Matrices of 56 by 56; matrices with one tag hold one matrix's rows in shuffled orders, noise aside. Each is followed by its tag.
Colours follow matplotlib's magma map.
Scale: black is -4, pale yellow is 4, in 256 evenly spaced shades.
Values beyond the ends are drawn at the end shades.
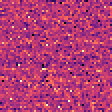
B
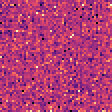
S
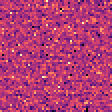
B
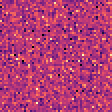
S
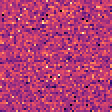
B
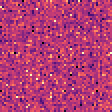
S
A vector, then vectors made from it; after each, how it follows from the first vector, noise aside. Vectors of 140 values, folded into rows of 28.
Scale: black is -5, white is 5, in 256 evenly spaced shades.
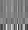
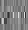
wrapped around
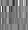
wrapped around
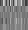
reversed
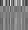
reversed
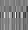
wrapped around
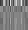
reversed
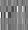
wrapped around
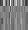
reversed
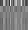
reversed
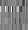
wrapped around
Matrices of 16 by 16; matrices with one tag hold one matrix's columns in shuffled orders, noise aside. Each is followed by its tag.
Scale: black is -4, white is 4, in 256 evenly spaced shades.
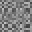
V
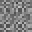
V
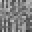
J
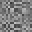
V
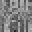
J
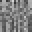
J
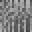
J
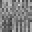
J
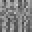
J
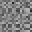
V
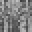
J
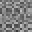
V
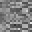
V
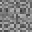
V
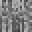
J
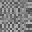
V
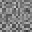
V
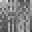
J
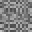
V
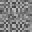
V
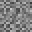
V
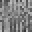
J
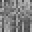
J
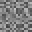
V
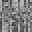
J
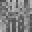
J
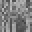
J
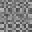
V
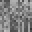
J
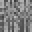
J
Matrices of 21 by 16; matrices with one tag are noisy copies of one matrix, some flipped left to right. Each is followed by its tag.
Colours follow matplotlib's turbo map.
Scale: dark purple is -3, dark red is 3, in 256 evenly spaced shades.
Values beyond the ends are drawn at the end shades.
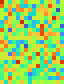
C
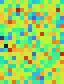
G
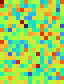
C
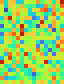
C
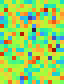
G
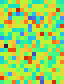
G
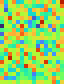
C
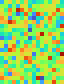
G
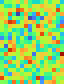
G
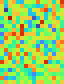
C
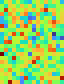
G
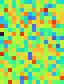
G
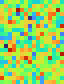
G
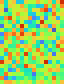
C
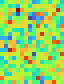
G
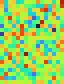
C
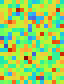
G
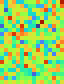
C
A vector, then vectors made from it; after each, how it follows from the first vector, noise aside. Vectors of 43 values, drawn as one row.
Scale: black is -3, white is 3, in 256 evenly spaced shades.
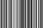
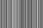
shrunk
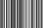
reversed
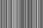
shrunk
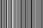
partly zeroed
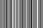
partly zeroed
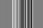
partly zeroed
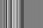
partly zeroed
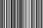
reversed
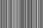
shrunk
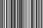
reversed
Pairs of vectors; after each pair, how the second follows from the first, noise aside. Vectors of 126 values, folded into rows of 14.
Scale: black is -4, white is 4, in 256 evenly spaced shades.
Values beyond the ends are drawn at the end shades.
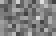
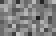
negated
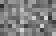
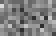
negated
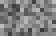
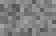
shrunk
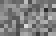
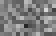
sign-scrambled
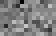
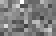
negated
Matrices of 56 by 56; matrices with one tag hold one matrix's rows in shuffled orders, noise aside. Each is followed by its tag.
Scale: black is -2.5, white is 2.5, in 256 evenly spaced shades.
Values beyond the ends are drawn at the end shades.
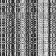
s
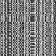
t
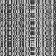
t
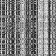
s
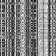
s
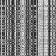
s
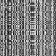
t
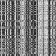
s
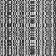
t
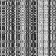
s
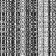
s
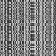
t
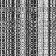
s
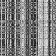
s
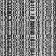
t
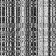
s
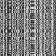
t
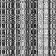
s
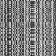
t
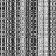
s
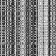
s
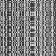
t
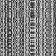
t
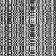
t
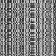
t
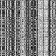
s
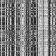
s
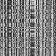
t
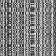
t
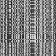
t
